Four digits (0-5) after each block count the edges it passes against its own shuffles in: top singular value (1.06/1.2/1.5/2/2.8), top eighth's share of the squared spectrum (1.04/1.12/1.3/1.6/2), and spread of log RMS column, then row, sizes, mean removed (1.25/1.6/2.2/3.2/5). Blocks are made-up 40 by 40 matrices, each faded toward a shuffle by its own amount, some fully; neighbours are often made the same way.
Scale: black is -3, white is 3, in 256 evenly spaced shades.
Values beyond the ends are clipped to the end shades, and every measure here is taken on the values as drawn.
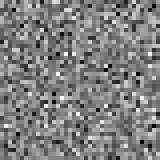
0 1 1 0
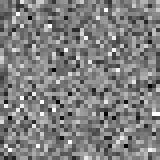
0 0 0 0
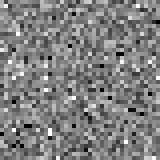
0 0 0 0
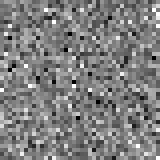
0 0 0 0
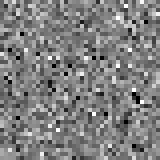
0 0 0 0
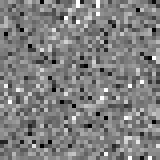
0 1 0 0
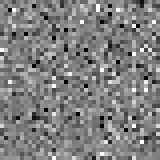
0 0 1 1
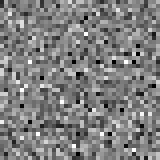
0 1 0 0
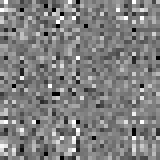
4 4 3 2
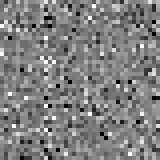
2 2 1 0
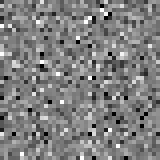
3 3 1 1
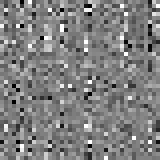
3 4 3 2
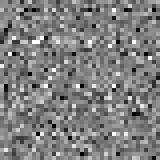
1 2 0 2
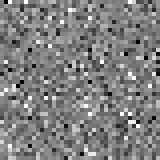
0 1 0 0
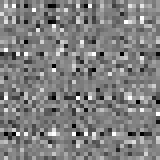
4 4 2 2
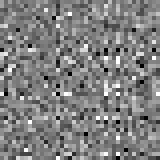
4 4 2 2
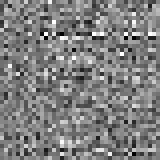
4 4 2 2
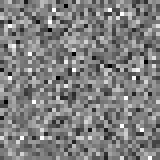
1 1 0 0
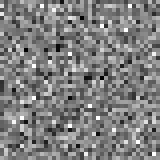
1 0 0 0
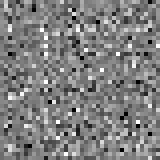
3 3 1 1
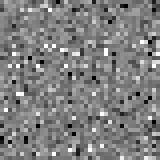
2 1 0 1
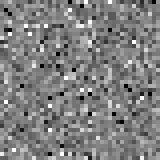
1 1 0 0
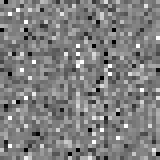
2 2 1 0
